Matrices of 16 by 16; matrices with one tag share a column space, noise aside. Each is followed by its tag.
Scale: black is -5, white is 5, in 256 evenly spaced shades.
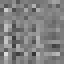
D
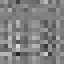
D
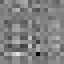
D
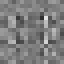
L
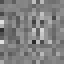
L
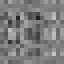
L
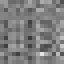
D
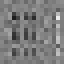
L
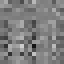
D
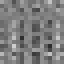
D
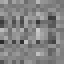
L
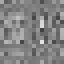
L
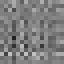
D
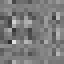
L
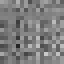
D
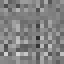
D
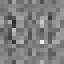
L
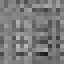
D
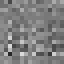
D
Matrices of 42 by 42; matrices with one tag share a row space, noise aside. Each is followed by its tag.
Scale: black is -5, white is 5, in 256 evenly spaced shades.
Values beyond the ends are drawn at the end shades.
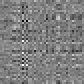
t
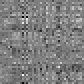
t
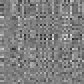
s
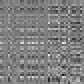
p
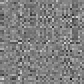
s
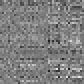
p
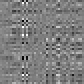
t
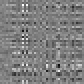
t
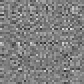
s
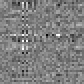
t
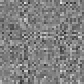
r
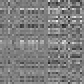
p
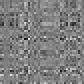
r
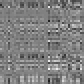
p
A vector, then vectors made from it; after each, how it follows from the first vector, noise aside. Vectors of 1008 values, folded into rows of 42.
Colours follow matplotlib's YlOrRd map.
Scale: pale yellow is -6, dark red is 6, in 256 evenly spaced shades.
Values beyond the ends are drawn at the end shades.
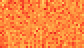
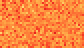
sign-scrambled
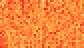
copied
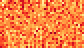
scaled up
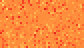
partly zeroed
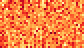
scaled up
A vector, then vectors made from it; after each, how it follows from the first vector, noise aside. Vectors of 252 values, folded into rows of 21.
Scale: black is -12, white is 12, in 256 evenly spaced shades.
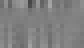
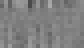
copied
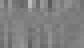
negated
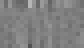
negated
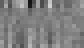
scaled up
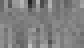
scaled up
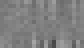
reversed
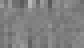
negated
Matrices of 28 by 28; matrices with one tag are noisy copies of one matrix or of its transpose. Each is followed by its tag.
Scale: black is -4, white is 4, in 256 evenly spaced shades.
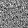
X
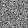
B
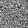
X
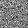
X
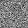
B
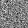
X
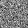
X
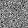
B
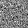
X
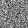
X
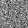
X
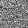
X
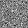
B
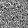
X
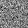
X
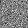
B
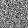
X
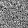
X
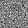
B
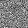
B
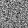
X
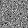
B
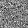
X
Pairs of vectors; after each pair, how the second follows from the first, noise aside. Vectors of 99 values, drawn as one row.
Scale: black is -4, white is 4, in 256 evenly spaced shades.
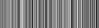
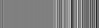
partly zeroed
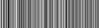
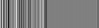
partly zeroed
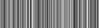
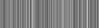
shrunk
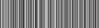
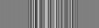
partly zeroed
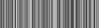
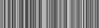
reversed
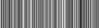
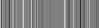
partly zeroed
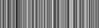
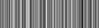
reversed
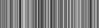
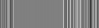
partly zeroed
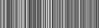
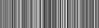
wrapped around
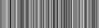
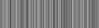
shrunk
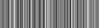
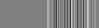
partly zeroed
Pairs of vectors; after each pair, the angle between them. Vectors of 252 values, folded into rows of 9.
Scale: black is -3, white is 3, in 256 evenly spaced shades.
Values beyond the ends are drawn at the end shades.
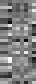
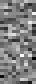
partly aligned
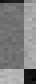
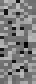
orthogonal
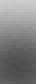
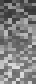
partly opposed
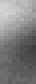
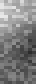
nearly parallel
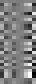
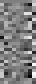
nearly opposite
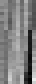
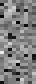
orthogonal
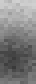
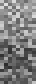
partly aligned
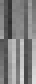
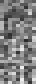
partly aligned
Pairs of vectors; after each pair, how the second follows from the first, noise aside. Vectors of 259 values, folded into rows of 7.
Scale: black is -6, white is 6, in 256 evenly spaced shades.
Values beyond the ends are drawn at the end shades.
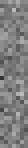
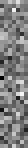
scaled up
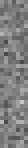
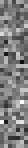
scaled up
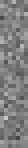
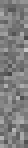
wrapped around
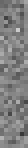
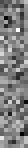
scaled up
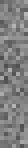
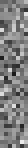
scaled up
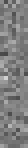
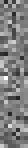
scaled up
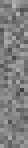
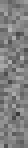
wrapped around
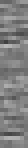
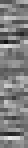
scaled up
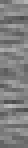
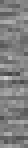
wrapped around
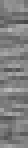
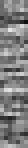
scaled up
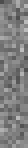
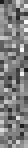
scaled up
